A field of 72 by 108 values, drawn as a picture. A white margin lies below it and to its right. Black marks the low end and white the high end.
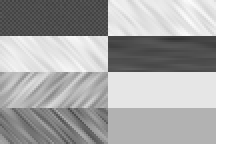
It is made of 4 by 2 panels. Panel 1,1: low, checkered, faint in contrast. Panel 1,2: very high, slanting down to the right, faint in contrast. Panel 2,1: very high, slanting down to the right, faint in contrast. Panel 2,2: low, streaked across, faint in contrast. Panel 3,1: high, slanting up to the right. Panel 3,2: very high, flat. Panel 4,1: middling, slanting down to the right. Panel 4,2: high, flat.
